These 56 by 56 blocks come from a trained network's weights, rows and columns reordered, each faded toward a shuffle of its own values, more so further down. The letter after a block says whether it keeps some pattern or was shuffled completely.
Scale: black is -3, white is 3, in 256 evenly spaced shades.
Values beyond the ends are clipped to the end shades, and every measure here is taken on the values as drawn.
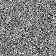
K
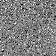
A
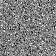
K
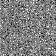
A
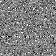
A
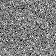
K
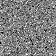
K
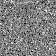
K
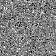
A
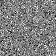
K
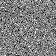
K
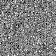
A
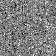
A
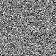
A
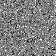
A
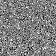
K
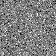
K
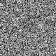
K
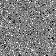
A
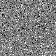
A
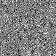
K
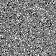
K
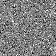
K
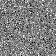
K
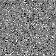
A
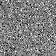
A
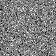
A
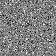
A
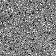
K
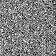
A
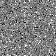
A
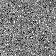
K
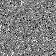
K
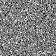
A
